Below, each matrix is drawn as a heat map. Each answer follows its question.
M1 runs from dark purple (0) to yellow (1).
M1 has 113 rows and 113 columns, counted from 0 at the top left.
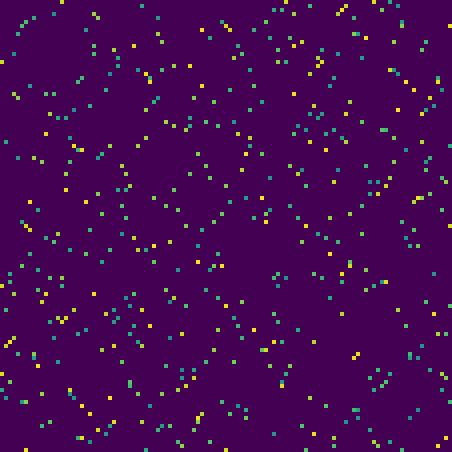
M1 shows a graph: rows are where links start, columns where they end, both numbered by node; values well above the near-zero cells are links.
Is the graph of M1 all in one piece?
no
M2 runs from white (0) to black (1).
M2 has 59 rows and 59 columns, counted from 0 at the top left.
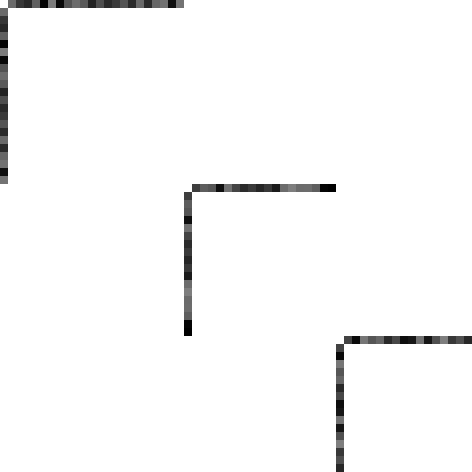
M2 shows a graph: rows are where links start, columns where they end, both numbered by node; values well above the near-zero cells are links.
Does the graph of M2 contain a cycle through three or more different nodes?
no
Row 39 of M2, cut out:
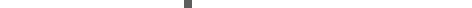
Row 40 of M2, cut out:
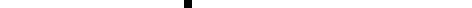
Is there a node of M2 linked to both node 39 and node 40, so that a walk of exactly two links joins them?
yes
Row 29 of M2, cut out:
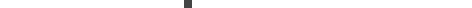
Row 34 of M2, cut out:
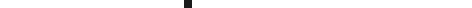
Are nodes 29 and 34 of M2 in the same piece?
yes
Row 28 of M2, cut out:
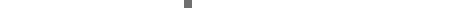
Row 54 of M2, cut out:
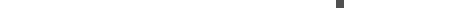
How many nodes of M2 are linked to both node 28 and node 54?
0
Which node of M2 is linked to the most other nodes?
node 0
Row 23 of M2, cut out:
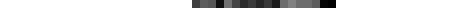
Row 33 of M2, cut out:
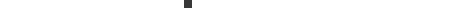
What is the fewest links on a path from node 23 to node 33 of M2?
1
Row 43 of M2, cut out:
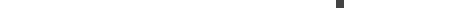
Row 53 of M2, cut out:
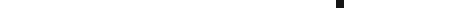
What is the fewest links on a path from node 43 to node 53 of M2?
2
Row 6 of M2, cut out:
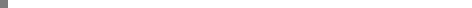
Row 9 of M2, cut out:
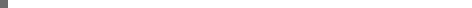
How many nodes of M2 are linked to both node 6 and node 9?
1
